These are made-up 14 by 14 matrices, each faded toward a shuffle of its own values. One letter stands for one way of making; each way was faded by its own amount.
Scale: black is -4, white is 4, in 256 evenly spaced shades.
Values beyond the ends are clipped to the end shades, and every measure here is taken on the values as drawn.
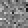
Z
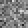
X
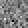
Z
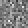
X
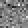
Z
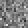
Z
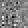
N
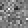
Z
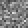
X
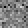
Z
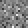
N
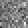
N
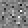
N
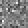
N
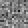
X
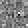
Z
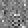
N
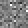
N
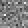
X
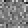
Z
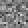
Z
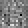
N
